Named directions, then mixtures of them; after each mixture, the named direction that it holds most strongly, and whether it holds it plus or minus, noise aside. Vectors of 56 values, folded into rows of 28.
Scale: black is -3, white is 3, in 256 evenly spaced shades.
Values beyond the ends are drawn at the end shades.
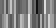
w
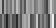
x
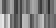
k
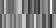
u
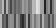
w, minus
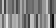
x, minus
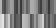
k, plus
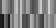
k, minus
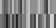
x, plus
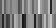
u, minus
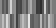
w, plus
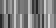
w, plus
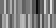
w, plus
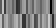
x, minus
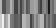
k, plus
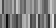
x, plus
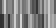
k, minus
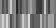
w, plus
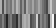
x, plus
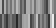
x, plus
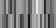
w, minus
